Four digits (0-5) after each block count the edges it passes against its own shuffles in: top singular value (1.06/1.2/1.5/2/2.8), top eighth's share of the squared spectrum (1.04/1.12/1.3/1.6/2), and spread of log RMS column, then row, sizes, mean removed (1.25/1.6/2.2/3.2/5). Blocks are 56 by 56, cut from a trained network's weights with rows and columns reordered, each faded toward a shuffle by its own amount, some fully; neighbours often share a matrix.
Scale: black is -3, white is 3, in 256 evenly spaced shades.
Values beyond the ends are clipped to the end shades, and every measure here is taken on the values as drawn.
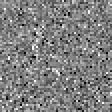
0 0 0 0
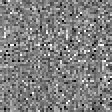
2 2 0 2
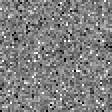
0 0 0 0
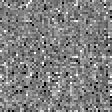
2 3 1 2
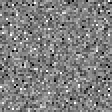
0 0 0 0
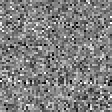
2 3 0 2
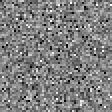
1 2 0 0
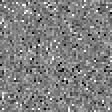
1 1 0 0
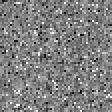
0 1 0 0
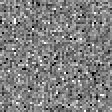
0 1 0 0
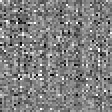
3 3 1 3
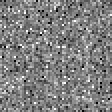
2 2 0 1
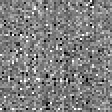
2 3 1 1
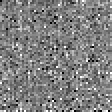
2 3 1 2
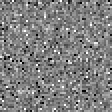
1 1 0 0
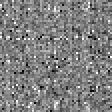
2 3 1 2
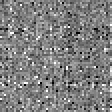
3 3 1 2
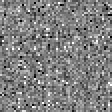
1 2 1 1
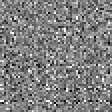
3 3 1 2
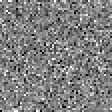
0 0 0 1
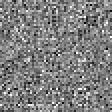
3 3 1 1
